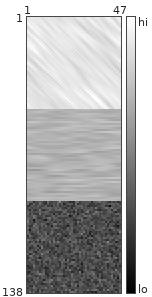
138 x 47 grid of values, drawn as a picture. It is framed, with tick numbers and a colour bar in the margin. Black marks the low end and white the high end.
The table splits into 3 rows of 1 panel. Panel 1,1: very high, slanting down to the right, faint in contrast. Panel 2,1: high, streaked across, faint in contrast. Panel 3,1: low, fine-grained.
